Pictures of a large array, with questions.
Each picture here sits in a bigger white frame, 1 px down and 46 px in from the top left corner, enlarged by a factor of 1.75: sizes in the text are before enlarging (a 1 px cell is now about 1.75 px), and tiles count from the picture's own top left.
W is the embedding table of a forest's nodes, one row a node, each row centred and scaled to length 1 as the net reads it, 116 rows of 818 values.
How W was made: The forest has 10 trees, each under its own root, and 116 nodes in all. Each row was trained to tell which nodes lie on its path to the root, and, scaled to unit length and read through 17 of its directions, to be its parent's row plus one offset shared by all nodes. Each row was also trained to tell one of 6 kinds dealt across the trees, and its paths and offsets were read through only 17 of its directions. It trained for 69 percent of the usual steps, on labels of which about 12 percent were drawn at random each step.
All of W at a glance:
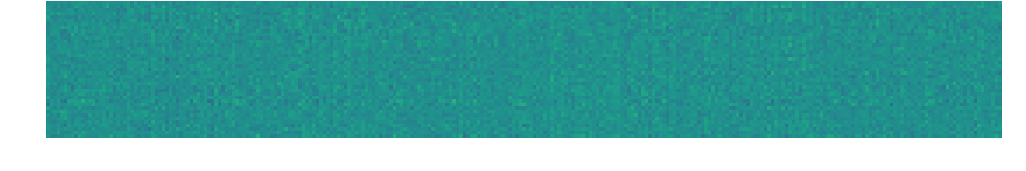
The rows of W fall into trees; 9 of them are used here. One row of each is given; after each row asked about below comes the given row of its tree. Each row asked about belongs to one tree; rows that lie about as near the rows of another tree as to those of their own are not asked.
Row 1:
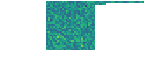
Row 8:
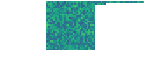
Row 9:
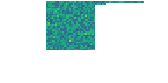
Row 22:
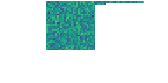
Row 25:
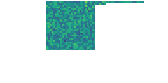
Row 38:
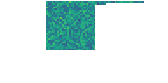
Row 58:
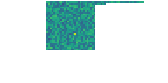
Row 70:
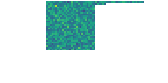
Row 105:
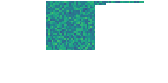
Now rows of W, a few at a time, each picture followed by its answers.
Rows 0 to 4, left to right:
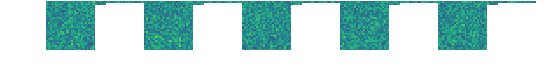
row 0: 1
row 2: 70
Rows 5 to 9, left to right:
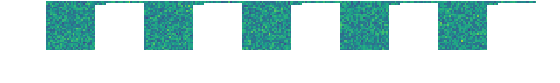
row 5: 58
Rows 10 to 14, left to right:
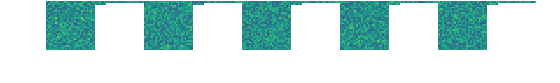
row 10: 1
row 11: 105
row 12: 8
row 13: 9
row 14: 8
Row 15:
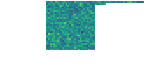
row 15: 38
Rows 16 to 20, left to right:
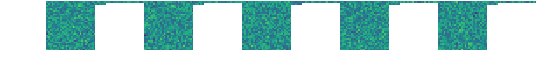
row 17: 58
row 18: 38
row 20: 1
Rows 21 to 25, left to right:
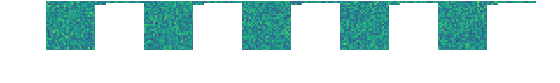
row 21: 70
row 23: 38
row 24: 1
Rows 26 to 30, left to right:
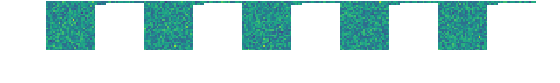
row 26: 38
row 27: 22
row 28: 25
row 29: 25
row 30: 58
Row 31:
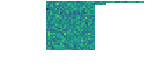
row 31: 1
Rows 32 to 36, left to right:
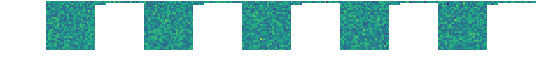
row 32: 38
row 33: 58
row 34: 70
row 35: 25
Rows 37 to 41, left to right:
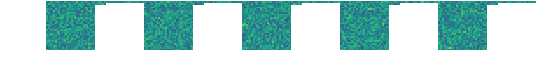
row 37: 22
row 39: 58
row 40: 1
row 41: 8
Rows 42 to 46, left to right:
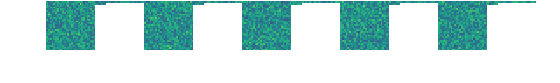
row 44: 9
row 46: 9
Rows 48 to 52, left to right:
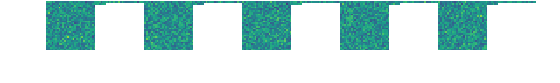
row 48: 9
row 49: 38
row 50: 9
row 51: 1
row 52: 58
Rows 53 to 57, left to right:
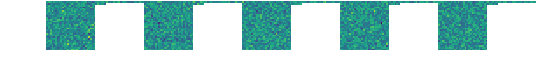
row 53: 70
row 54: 25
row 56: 22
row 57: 8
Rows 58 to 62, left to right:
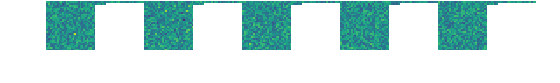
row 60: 38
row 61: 38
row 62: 8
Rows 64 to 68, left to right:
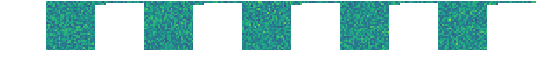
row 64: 22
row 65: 70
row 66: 38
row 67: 8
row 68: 22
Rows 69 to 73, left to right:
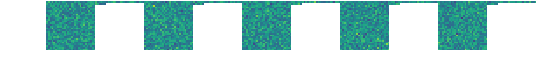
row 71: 70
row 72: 9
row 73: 8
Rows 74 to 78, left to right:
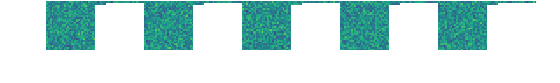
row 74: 70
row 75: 38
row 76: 22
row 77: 38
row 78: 1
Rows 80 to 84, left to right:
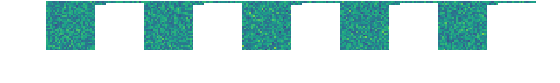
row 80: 8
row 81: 8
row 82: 70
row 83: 38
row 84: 1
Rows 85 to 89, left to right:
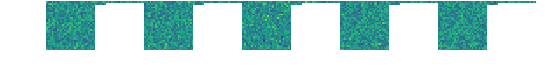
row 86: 38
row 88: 1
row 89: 1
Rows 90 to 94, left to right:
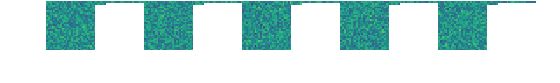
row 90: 8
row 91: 8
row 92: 9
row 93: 70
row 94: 38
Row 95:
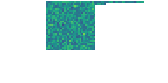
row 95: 105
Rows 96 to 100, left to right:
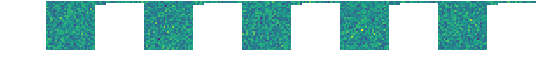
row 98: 70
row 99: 1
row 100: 70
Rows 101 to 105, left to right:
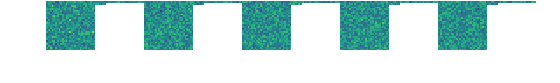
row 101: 9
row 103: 9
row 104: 22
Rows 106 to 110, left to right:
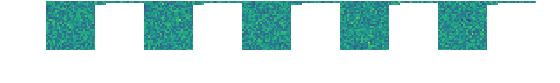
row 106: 9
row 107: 9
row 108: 9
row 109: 8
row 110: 1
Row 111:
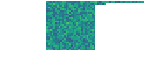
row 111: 1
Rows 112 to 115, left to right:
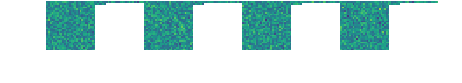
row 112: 105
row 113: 70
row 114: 8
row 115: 22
